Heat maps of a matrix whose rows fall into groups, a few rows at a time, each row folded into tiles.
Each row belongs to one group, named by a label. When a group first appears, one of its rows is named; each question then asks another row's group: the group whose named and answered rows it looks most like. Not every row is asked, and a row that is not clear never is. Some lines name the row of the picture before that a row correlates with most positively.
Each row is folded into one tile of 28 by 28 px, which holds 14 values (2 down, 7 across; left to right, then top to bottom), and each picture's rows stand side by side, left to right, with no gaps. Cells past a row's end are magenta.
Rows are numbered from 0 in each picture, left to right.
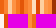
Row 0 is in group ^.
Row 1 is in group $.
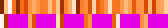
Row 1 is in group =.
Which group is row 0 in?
^
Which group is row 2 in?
^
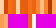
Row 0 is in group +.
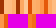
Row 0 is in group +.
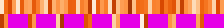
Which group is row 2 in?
=
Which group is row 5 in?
^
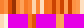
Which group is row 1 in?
$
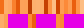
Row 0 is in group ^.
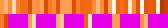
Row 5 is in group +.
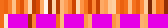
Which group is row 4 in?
+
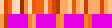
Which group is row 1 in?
+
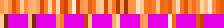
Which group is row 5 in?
+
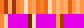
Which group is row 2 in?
=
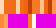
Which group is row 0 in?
+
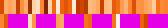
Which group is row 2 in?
+
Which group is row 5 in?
$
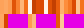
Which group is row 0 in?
=
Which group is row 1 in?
+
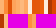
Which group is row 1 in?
+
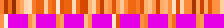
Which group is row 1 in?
+
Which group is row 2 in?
+
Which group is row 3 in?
^
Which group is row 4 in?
^
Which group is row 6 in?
$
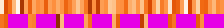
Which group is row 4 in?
=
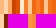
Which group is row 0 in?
=
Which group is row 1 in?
+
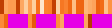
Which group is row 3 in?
=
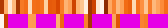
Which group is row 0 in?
^
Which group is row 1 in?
+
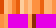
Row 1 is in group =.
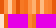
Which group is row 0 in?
^
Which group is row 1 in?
$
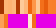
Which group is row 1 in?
^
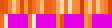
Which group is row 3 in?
$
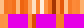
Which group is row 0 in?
+
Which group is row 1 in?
$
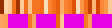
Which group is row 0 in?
^
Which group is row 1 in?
+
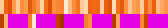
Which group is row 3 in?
+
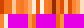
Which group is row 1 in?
$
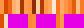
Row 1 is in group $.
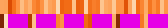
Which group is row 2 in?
+
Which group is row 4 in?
=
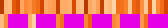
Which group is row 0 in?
^
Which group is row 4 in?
+
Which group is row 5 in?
$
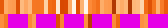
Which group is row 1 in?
+
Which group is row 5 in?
+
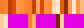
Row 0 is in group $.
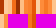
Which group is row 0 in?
^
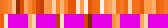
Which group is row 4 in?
+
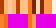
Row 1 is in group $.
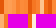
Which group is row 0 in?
^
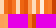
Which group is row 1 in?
$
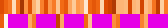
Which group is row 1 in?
^
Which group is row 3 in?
+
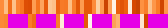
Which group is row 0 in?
$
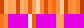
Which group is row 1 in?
^
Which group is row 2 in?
$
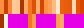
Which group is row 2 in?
+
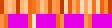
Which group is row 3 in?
$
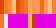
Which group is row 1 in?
=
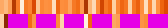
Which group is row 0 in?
=
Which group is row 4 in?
+
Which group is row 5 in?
$
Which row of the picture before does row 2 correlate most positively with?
0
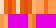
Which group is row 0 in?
+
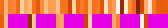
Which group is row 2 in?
+
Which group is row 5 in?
^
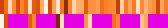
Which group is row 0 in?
^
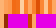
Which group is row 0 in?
=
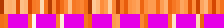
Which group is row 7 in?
^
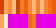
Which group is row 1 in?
$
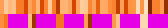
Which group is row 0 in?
$
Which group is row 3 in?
=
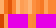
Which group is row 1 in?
+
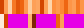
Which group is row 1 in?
=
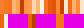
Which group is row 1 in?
$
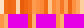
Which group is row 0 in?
+
